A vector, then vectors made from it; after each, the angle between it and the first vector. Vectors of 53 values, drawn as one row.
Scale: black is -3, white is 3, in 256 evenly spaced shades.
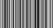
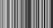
orthogonal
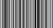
nearly parallel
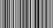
nearly parallel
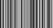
partly opposed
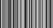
orthogonal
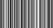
nearly opposite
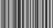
partly aligned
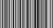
nearly parallel
